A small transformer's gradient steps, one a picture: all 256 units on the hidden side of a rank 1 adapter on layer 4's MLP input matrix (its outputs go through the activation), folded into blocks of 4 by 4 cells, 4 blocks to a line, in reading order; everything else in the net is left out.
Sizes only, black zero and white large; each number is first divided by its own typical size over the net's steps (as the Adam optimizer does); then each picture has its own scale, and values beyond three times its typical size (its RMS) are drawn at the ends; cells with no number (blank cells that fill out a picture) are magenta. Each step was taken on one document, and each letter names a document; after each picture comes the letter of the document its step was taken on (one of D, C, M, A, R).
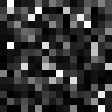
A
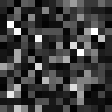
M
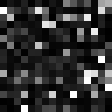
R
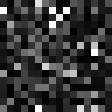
A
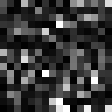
M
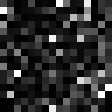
R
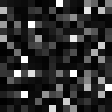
R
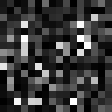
M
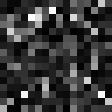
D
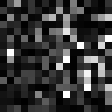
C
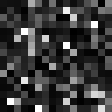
D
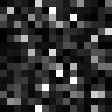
D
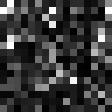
A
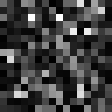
M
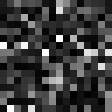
C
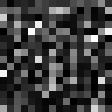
D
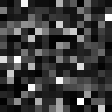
M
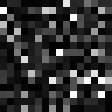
R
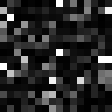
R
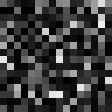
M
